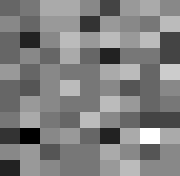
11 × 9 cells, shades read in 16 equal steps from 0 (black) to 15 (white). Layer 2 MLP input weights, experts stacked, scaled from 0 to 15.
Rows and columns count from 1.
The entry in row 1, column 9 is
8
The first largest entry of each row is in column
3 9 4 4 9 4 6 5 8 6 7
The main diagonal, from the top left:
6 6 8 10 7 8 9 4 10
